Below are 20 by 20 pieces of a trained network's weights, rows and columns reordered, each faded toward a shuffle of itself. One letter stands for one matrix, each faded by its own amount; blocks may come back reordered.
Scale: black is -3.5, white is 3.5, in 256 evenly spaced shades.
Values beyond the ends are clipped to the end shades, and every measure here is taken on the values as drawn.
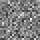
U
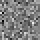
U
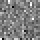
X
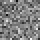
X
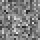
X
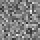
U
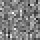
X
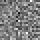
U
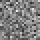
U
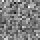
U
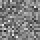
U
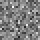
X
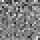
X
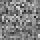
U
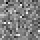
X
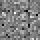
X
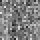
X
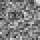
U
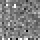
X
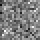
X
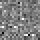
X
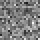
U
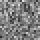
U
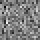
U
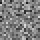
U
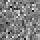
X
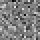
X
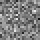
U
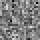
U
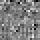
X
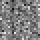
X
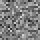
U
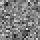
U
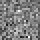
U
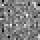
X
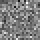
U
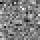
X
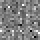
X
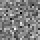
U
